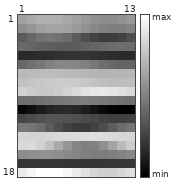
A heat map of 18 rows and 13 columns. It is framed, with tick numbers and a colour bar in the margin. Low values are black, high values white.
The grain runs across in streaks. The ninth with the highest average is the bottom left. On average the colour sits 50% of the way up the scale.
